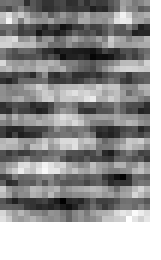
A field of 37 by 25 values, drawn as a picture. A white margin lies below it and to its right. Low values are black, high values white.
The grain runs across in streaks. Stripes running across repeat 9 times from top to bottom. No overall slope runs across the table. The top middle is the ninth with the lowest average.
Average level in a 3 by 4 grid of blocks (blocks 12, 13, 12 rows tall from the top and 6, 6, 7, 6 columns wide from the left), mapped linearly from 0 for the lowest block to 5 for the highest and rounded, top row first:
4004 / 2543 / 3324
